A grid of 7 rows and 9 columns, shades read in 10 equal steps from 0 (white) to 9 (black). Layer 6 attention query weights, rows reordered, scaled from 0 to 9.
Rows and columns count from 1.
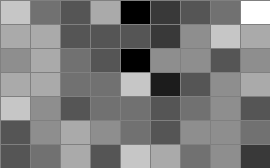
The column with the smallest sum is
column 1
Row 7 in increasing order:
2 3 3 4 5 5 6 6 7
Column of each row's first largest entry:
5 6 5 6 3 1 9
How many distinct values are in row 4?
6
